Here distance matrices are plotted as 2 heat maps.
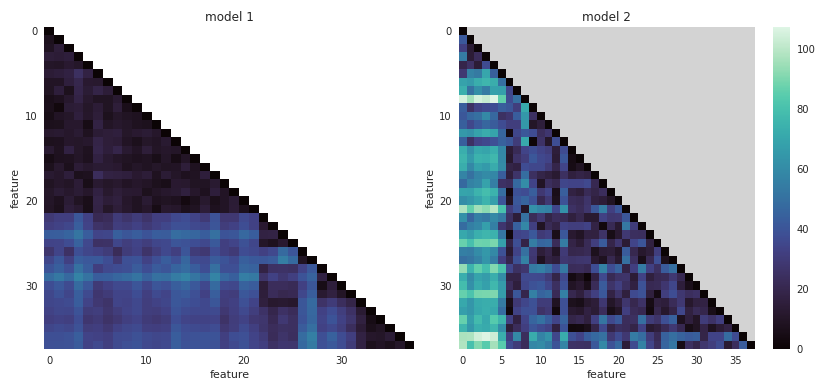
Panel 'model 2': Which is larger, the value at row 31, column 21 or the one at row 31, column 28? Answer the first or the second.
the second
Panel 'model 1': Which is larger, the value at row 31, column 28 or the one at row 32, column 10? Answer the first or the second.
the second
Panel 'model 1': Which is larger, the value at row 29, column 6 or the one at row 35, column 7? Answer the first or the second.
the first
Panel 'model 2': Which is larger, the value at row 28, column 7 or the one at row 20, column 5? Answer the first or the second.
the second
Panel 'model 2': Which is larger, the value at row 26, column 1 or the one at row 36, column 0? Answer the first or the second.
the second
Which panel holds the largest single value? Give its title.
model 2
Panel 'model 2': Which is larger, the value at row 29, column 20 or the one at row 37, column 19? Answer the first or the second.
the second
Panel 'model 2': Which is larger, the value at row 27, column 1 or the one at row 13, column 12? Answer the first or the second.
the first
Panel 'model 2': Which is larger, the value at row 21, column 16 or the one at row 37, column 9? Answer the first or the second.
the second
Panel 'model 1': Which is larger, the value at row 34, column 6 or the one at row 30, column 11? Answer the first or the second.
the second
